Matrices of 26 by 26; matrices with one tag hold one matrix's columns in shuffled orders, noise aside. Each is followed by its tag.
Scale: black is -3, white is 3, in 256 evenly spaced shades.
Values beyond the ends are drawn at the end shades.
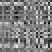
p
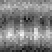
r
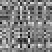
p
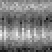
r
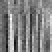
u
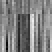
u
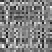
p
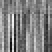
u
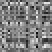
p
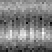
r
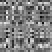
p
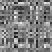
p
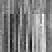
u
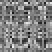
p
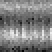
r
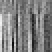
u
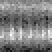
r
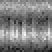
r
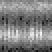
r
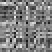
p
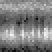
r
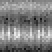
r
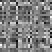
p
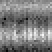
r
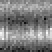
r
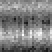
r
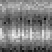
r
